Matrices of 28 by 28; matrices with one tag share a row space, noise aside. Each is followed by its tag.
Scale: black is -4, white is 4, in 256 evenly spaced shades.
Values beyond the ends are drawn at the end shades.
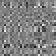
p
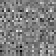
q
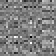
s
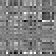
s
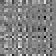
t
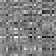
s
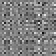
p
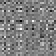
q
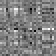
s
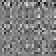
p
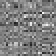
s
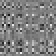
q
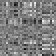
s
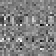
q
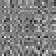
p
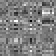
s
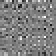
t
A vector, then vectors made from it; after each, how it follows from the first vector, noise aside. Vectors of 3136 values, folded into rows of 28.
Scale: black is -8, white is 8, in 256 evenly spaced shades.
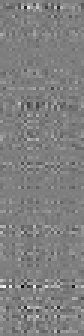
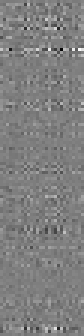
reversed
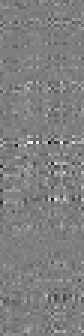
wrapped around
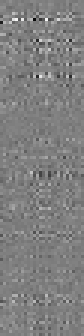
wrapped around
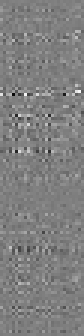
wrapped around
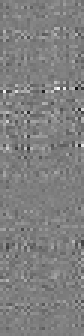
wrapped around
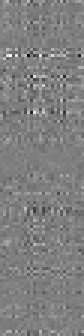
wrapped around
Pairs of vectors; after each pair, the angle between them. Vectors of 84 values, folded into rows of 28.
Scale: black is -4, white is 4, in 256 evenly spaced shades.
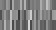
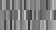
nearly opposite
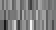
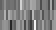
partly opposed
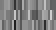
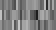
partly aligned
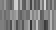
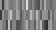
partly aligned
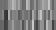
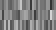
orthogonal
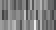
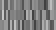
partly opposed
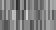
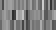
partly opposed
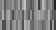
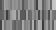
partly opposed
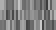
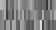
nearly parallel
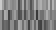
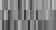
nearly parallel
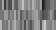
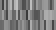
partly opposed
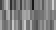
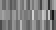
orthogonal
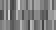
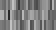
nearly opposite
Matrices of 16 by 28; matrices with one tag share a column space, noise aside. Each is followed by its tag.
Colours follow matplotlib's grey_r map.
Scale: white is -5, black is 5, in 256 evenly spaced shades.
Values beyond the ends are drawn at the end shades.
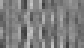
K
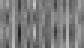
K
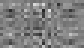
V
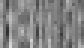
K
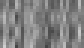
K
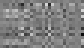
V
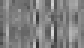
K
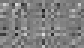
V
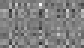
V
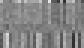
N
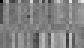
N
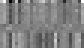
N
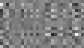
V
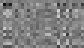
V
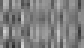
K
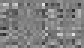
V
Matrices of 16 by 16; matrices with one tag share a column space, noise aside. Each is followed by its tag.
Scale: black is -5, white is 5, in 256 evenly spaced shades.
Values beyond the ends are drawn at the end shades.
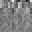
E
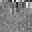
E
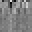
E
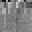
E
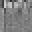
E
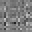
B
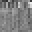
E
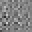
B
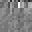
E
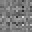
B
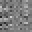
B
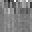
E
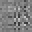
B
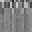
E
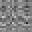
B
